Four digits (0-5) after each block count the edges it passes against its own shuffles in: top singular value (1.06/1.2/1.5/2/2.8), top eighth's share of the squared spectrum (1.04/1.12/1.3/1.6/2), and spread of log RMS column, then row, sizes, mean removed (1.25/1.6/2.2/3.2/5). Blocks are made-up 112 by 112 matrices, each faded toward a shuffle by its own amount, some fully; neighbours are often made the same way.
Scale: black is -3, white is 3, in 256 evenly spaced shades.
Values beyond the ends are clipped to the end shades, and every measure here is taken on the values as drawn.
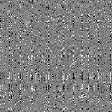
5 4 3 2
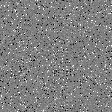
3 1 0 0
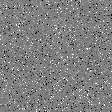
0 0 0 0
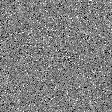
0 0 0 0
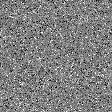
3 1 0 0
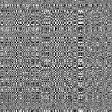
5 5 4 4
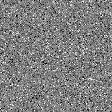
3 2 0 0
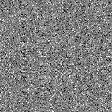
4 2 1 1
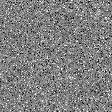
3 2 0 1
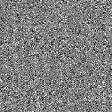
4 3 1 2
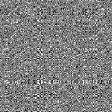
5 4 3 3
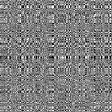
5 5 4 4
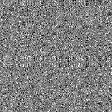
4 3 2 2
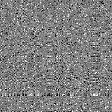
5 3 2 2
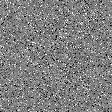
2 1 0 0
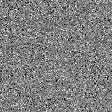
3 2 0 0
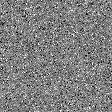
1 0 0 0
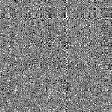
4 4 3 2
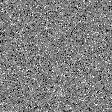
1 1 0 0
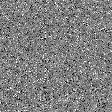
3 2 1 0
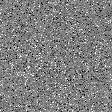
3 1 0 0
